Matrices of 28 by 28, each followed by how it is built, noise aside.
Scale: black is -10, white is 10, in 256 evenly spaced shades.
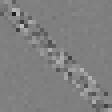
banded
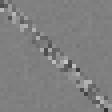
banded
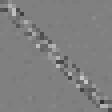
banded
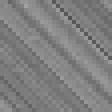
Toeplitz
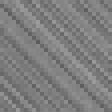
Toeplitz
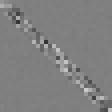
banded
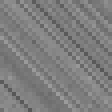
Toeplitz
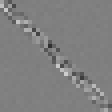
banded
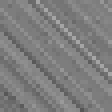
Toeplitz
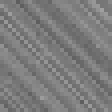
Toeplitz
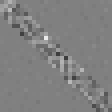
banded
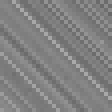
Toeplitz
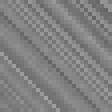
Toeplitz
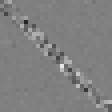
banded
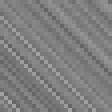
Toeplitz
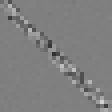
banded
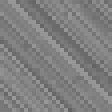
Toeplitz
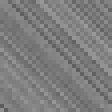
Toeplitz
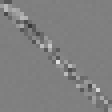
banded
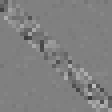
banded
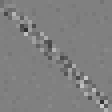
banded
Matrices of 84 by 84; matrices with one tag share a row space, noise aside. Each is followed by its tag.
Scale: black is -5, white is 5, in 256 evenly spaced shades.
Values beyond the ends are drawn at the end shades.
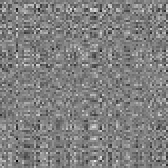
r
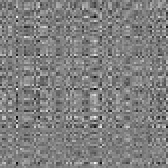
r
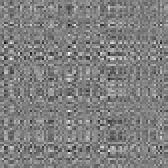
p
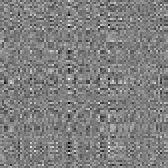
p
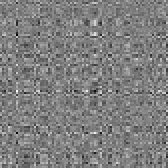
r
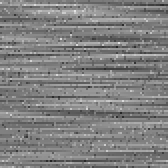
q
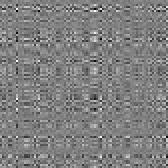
r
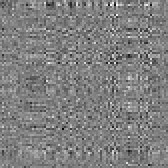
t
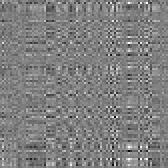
t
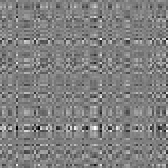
r
